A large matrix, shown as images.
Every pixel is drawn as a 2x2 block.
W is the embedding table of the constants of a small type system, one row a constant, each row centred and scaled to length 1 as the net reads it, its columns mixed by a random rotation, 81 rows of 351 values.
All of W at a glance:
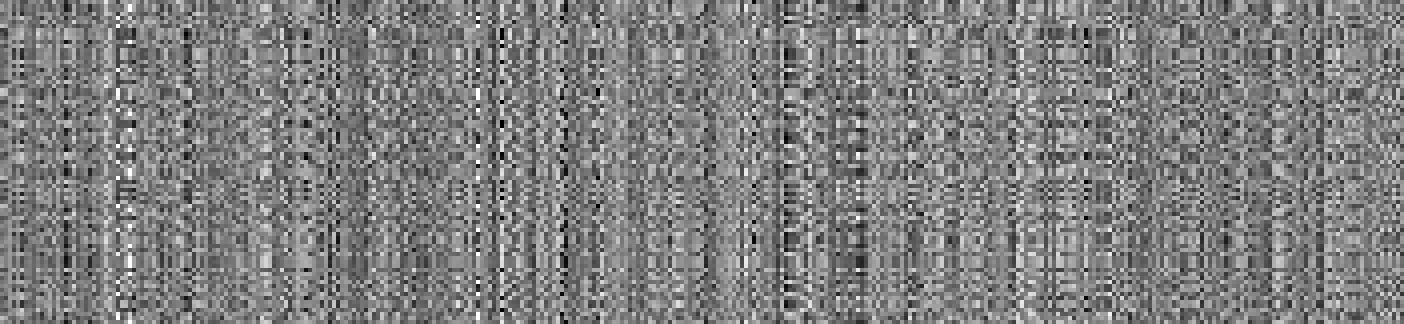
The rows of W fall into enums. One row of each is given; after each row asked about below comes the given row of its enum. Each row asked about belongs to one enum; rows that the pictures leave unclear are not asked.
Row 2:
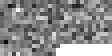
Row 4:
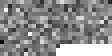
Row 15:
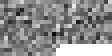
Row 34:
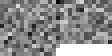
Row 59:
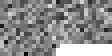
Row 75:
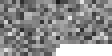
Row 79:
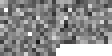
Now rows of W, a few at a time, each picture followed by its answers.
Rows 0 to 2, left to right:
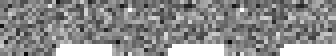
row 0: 59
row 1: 2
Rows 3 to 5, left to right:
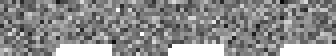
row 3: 75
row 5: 34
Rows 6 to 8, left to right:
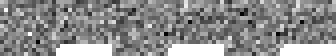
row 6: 79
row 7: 15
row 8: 15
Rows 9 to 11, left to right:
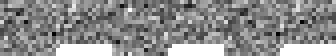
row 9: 15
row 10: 2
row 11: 15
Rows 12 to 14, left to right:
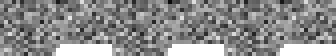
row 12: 75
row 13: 75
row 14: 75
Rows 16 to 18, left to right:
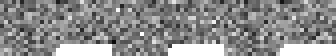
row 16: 75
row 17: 4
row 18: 75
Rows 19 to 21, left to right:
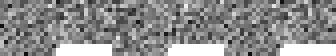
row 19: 59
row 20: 15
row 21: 59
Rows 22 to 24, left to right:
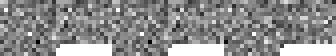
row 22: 79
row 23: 79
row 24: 4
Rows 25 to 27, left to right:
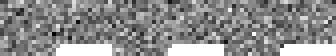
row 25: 15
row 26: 75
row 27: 4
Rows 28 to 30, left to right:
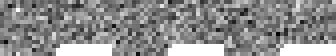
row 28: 2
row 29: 59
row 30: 15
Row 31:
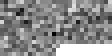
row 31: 15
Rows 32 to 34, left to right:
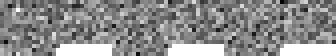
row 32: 2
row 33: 59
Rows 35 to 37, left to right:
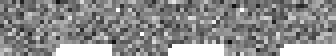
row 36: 4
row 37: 2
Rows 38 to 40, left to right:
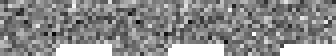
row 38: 15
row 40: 4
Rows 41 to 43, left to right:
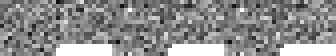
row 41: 34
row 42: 2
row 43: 2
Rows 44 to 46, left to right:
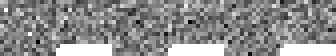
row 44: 79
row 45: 15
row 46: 59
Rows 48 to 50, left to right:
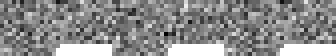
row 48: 75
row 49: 15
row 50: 75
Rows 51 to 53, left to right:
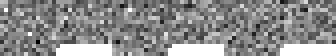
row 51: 79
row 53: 34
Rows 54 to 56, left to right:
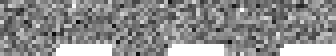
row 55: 59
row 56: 2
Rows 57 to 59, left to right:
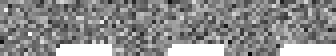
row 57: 4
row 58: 75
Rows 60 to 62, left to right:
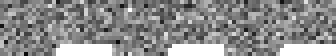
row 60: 59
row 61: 2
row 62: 75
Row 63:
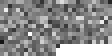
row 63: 4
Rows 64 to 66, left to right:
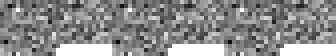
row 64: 2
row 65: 2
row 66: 2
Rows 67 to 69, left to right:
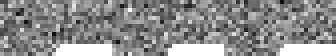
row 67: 15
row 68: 2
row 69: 75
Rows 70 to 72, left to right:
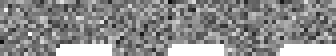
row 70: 4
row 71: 34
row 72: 75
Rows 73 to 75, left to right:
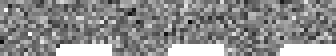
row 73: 4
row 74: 15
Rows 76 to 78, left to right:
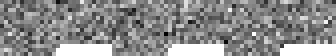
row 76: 75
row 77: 15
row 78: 4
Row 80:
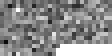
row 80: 2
